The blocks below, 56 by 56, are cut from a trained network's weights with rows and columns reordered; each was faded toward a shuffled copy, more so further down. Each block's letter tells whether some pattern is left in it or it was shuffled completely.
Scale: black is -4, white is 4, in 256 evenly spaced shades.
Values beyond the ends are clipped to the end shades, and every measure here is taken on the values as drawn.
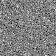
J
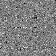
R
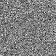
R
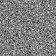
R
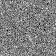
J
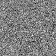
R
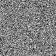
J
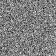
J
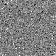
J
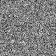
J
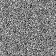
J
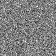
J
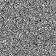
R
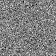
J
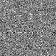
R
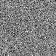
J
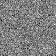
R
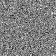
R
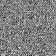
R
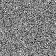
J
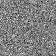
R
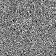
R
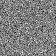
J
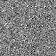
R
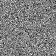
J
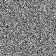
J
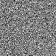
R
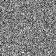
R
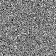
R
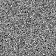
J
